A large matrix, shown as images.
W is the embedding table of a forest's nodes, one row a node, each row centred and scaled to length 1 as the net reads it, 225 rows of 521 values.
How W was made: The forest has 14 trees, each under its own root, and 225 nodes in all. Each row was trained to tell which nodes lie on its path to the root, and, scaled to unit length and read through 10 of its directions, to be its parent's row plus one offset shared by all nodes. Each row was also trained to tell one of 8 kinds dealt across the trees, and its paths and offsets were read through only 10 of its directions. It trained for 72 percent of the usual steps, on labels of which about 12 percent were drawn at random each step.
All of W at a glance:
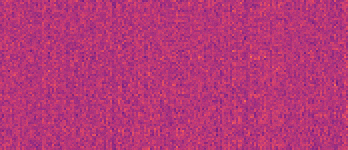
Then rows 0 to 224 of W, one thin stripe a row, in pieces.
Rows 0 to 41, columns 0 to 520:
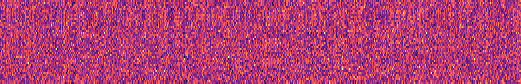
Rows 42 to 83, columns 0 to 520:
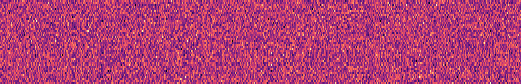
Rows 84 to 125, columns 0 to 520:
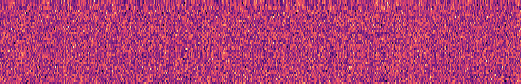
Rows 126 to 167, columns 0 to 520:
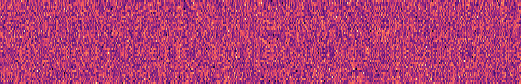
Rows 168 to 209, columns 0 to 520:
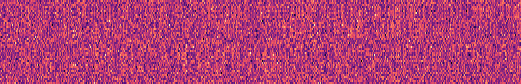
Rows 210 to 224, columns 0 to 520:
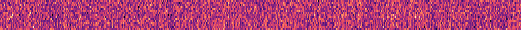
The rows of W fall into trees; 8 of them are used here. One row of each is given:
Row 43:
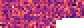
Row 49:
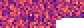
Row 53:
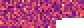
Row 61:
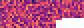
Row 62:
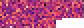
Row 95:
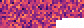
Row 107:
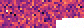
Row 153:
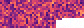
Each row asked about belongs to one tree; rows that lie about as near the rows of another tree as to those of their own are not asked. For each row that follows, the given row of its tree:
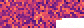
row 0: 49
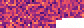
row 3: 61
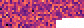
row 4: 95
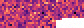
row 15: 61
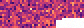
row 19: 95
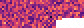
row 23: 95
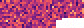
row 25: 95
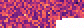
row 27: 153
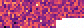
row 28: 53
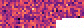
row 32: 43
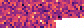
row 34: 107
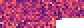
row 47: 61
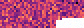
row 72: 153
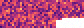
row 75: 107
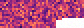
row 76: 61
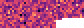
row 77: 43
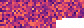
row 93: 61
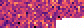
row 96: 107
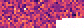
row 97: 62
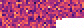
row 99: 62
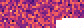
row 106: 61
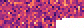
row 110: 107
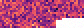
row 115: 53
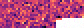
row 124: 107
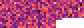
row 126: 53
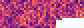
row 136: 153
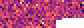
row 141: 53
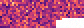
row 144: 62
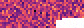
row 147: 153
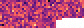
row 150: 61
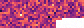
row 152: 107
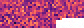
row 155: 61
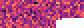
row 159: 53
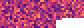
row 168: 62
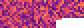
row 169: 49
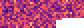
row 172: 62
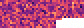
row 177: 62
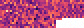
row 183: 107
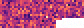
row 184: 43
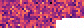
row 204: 43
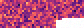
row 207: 43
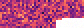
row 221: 107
